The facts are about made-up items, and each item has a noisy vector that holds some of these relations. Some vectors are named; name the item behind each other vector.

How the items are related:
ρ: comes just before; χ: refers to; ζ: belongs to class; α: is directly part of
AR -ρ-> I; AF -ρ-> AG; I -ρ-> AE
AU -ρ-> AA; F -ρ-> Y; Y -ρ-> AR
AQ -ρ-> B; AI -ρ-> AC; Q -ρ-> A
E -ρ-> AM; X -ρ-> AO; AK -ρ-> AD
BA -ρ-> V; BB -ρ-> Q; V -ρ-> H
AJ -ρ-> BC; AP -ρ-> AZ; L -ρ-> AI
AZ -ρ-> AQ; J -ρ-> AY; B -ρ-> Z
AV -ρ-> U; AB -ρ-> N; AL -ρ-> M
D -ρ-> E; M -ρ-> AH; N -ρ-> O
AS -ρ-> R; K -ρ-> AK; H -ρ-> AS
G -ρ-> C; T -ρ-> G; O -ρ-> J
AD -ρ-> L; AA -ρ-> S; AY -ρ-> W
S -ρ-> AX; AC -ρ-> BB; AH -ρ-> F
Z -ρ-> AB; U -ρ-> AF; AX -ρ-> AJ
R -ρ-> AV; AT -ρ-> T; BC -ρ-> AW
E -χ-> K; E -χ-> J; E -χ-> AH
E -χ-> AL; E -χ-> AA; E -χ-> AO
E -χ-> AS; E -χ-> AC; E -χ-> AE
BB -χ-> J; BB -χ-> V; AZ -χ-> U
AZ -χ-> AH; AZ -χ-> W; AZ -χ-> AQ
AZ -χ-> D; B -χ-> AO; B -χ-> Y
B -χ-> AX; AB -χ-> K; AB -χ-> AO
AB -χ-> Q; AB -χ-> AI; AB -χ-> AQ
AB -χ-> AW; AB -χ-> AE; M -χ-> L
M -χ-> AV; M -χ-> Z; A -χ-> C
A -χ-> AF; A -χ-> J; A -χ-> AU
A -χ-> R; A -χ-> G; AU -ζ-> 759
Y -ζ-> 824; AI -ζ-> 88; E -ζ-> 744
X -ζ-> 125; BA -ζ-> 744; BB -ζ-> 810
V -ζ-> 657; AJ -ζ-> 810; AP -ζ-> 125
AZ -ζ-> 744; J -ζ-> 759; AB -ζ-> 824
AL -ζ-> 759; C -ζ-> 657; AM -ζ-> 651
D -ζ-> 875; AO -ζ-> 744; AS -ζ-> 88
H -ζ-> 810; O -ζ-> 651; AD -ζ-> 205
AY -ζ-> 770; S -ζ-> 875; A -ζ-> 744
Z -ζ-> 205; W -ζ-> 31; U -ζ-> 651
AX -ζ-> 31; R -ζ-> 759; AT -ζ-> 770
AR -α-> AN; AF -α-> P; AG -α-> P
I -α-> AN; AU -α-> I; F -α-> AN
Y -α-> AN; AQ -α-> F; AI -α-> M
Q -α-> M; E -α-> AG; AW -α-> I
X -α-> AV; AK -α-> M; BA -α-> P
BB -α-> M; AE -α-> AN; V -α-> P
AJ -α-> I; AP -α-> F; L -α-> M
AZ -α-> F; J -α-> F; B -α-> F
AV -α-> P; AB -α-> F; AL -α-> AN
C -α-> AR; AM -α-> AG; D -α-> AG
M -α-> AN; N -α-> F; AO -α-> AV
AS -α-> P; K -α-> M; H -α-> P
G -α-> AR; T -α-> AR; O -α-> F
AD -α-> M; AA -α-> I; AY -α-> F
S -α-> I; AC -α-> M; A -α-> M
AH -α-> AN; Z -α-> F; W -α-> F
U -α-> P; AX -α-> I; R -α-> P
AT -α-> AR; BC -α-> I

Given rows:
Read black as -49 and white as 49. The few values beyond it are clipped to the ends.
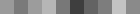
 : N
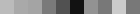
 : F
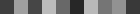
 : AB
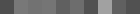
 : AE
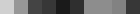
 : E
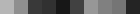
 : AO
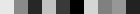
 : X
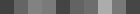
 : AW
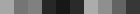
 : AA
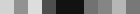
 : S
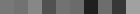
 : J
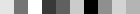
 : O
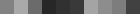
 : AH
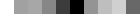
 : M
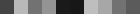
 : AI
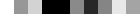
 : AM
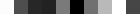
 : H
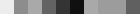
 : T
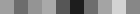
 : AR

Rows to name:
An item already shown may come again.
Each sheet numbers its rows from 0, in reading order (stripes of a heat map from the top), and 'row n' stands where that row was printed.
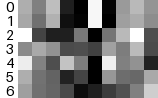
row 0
U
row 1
U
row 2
H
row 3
B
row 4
AP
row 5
G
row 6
R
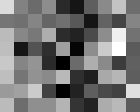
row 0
P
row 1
J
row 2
AV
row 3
AJ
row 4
AL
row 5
AY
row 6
C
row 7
AY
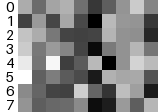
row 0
N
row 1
Y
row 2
AZ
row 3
AN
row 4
O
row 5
AT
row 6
W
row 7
A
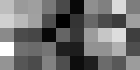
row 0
F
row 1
V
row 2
AX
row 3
BA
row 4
AF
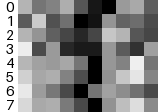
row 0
AG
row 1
AS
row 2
K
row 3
AU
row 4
Z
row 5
L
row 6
D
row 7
L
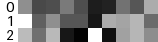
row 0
AF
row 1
AT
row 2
U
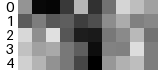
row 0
BB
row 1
AC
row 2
S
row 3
F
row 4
AD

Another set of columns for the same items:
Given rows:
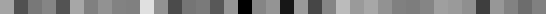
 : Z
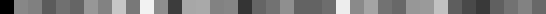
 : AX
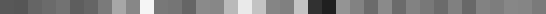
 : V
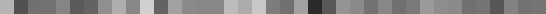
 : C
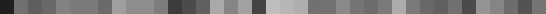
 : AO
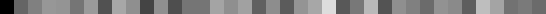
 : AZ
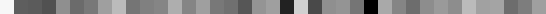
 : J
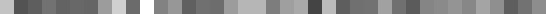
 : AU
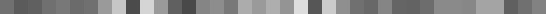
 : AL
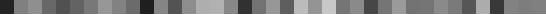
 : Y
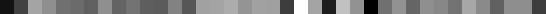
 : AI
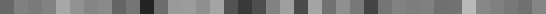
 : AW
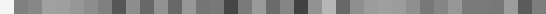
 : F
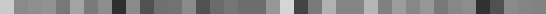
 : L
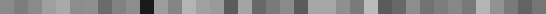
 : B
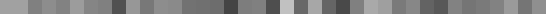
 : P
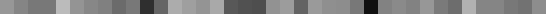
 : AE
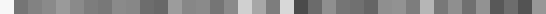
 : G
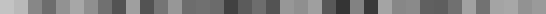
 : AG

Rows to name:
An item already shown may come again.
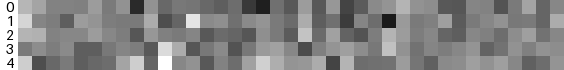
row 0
AV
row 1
AF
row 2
P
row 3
AP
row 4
AU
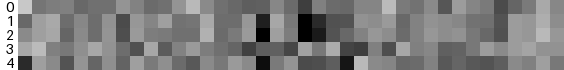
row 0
AJ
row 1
O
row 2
O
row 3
AG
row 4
U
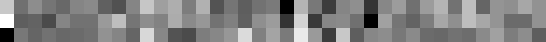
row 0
AY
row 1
J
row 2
D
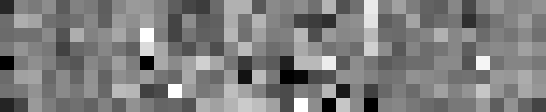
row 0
BA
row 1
AM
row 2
AD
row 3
X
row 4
AB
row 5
O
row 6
A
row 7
AS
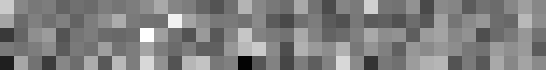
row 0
H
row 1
BB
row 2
AT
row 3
S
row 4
W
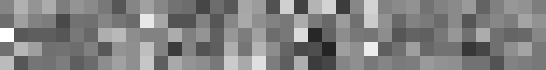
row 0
M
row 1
X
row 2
R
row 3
AM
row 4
C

